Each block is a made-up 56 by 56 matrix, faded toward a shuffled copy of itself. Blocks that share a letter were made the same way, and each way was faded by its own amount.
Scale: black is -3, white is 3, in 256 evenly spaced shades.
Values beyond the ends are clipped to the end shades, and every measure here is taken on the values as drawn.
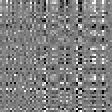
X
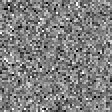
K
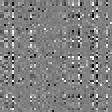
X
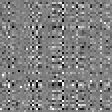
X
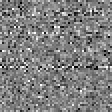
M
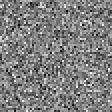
K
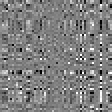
X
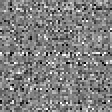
M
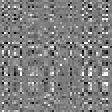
X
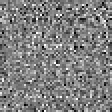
M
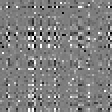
X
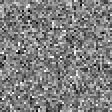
K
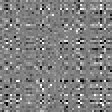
X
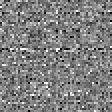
M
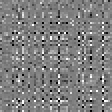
X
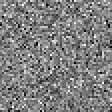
K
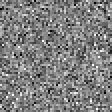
K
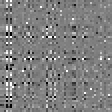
X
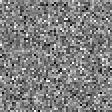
K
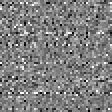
M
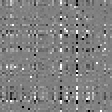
X
